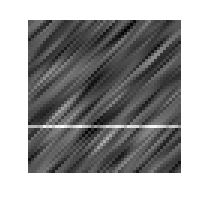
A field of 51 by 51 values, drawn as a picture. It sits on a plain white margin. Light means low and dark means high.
On average the colour sits 70% of the way up the scale. Most values sit high, with a long tail of low ones. Row 36 differs from the rows beside it. The grain runs diagonally up to the right.
